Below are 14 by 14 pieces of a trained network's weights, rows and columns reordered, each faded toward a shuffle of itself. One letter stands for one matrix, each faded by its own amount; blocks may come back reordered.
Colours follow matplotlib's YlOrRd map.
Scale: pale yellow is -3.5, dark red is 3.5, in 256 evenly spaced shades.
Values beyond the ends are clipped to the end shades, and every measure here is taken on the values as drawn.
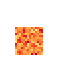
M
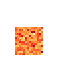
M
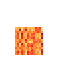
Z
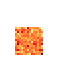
M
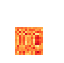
Z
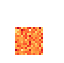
Z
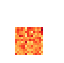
Z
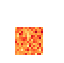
M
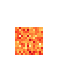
M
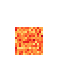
M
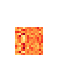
Z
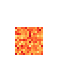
M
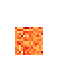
Z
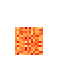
Z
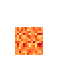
Z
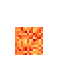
Z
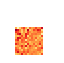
Z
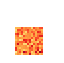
M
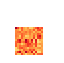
Z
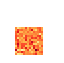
M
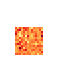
M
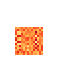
Z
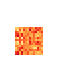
Z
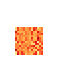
Z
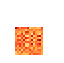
Z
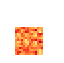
Z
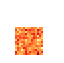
M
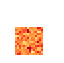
M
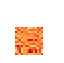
Z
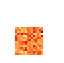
Z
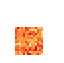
M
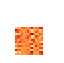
Z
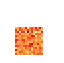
M
